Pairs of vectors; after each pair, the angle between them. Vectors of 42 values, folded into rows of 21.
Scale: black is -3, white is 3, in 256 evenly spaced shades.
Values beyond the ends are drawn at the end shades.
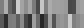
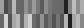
partly opposed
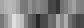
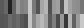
partly opposed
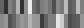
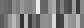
partly opposed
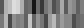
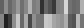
orthogonal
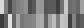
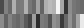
partly opposed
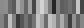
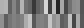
orthogonal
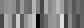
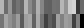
orthogonal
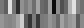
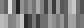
nearly parallel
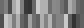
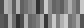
orthogonal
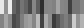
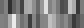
partly opposed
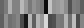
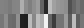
nearly parallel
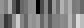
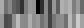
nearly parallel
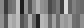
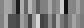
nearly opposite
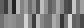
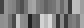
orthogonal
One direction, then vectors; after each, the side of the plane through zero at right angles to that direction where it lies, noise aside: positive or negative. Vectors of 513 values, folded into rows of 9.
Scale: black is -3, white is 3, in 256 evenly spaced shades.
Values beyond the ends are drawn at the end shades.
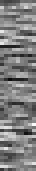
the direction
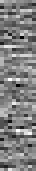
negative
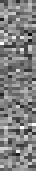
positive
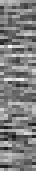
negative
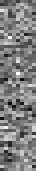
positive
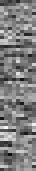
positive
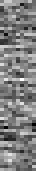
negative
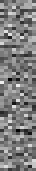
positive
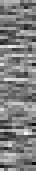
negative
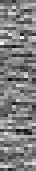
positive
